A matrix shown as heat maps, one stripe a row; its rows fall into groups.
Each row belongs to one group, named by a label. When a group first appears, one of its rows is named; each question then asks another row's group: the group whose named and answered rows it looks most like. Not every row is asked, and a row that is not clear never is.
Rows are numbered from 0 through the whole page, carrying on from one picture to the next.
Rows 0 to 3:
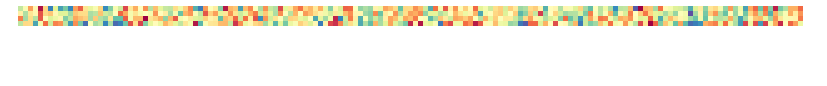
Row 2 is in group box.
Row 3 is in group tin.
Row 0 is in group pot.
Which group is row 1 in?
pot
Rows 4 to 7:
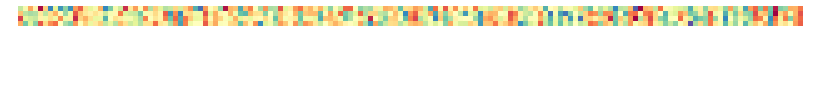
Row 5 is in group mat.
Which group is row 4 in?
pot
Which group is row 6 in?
mat
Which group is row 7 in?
mat
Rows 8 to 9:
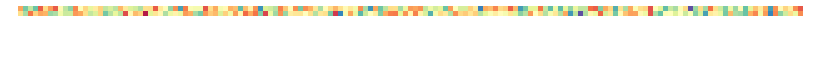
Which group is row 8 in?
mat
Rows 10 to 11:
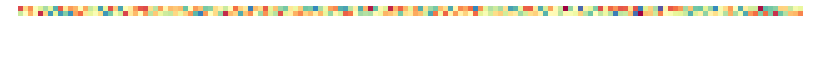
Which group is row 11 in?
pot
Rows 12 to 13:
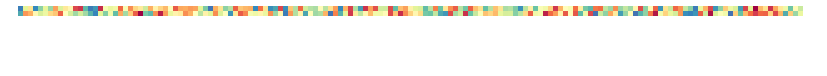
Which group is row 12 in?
tin
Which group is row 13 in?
tin
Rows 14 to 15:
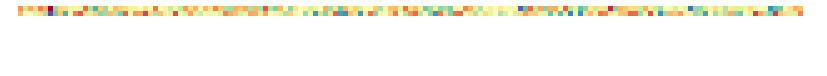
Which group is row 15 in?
box
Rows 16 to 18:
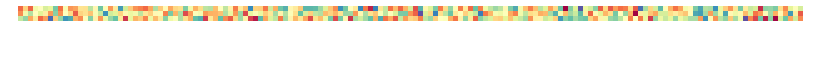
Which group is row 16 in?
box
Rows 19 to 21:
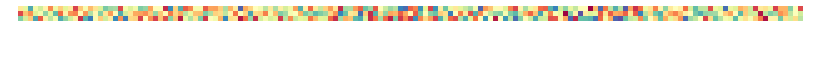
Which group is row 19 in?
mat
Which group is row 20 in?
box
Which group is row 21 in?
tin
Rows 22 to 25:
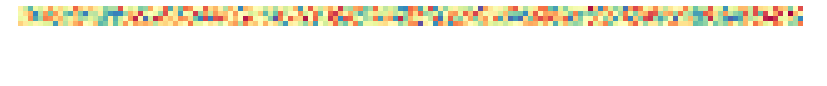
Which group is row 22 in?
mat
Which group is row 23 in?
tin
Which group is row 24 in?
tin
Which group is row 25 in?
box
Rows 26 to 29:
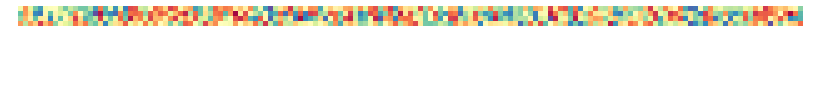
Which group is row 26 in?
tin
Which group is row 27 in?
tin
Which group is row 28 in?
tin
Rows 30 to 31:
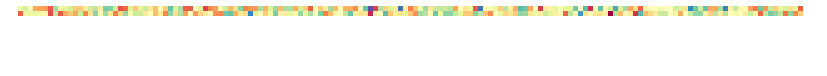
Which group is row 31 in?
mat
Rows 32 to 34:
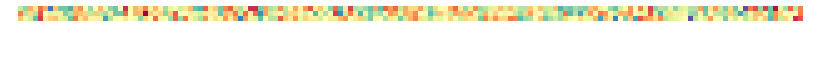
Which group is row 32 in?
pot
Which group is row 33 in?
box
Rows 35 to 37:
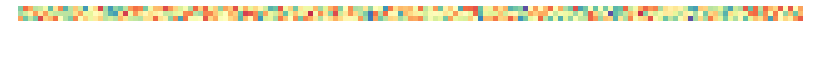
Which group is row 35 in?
tin
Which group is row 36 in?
pot
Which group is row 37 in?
mat
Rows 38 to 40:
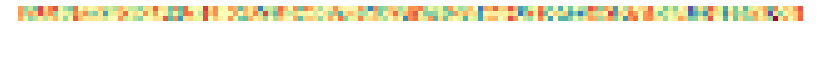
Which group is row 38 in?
mat
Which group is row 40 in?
mat
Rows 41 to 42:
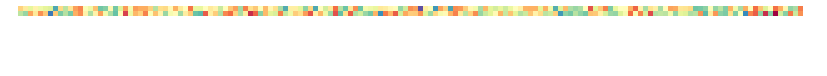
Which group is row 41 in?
box
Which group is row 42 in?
pot
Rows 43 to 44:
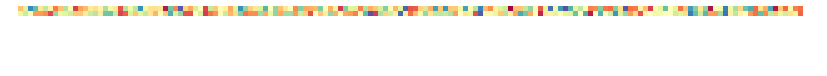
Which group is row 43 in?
mat
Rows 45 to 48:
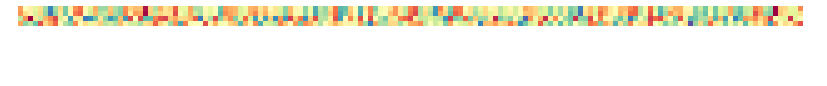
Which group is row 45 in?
box
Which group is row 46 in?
box
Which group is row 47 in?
tin
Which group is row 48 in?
mat
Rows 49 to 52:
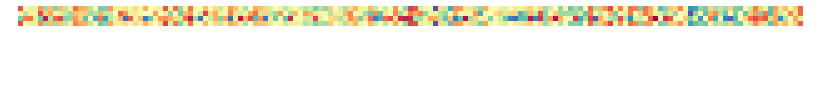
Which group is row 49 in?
box
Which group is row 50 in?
pot
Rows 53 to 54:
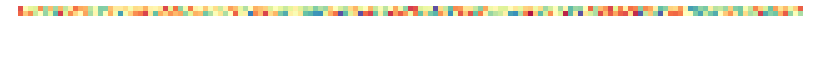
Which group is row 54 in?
box
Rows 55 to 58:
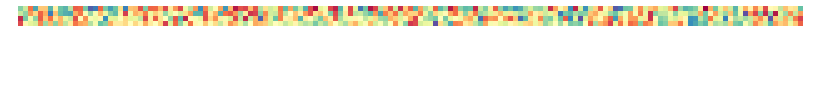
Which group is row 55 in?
tin
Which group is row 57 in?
mat
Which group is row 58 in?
box
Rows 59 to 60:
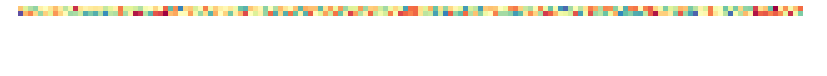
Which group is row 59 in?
mat
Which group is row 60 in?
tin
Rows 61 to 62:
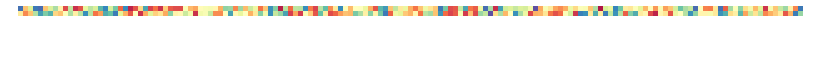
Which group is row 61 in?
tin
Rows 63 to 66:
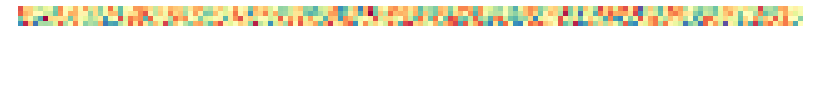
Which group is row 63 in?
box
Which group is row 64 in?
box
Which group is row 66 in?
tin
